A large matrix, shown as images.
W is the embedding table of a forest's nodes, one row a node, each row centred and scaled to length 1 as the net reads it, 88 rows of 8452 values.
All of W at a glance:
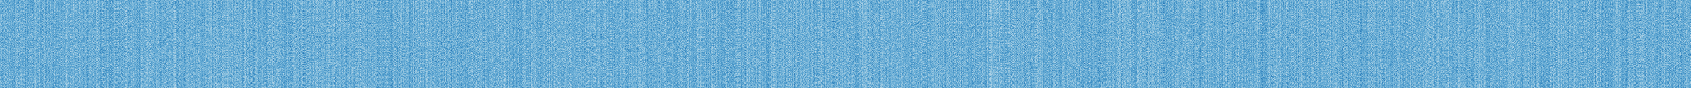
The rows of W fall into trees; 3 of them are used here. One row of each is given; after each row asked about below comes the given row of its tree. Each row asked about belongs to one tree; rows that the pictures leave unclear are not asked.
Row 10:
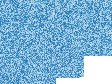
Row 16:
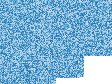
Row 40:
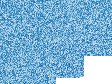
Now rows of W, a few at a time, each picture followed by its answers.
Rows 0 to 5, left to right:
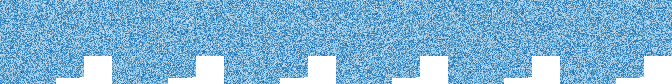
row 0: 10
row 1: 40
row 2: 40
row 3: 40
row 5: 40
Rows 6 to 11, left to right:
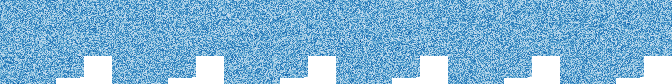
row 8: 40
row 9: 40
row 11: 10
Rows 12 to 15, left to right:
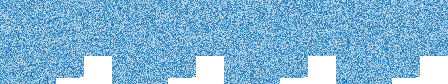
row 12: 40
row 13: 10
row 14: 16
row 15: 10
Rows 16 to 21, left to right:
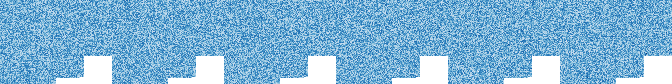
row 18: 40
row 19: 10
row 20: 40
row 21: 16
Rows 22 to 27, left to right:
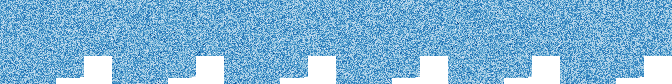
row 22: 10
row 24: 40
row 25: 10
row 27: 16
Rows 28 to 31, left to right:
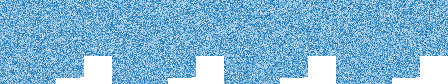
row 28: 40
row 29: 10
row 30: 10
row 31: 10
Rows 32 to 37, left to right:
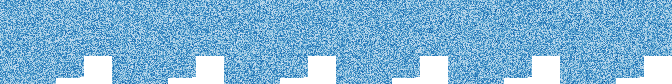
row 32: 40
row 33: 10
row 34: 16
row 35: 10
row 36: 16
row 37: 16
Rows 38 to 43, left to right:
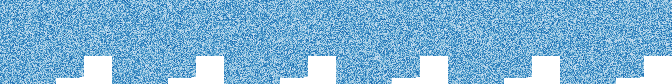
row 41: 16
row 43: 40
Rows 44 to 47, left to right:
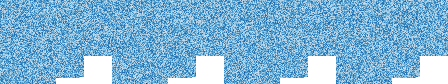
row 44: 10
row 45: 40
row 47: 10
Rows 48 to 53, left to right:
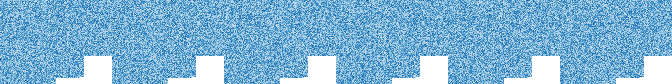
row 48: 16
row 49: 16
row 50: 10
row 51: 16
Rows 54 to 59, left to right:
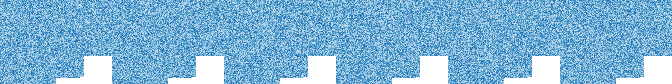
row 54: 40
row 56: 16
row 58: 16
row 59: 10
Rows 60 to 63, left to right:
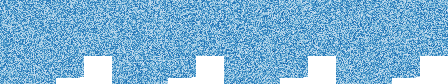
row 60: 10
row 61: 16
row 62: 10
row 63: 40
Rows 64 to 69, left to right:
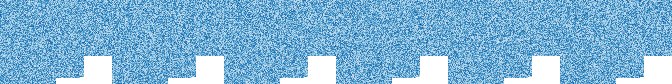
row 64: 10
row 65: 16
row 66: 10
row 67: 40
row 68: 40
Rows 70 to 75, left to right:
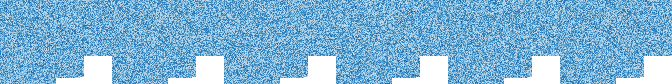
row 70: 40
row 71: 10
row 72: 40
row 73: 10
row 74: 10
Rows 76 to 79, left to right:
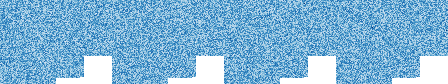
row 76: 16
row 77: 40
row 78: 10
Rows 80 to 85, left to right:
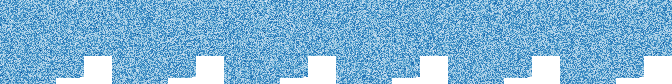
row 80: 10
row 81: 40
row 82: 16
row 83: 16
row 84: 10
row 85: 10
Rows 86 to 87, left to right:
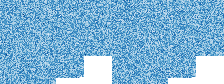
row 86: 16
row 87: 10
